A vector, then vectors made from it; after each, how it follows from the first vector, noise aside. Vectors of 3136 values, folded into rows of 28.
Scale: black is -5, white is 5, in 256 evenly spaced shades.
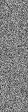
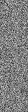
copied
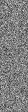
copied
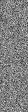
reversed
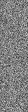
reversed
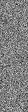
reversed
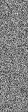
copied
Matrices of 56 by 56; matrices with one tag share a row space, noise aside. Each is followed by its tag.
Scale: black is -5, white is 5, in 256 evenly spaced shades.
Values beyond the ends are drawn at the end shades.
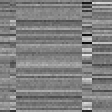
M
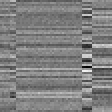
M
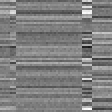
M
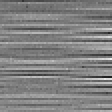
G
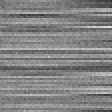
G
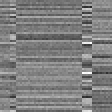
M
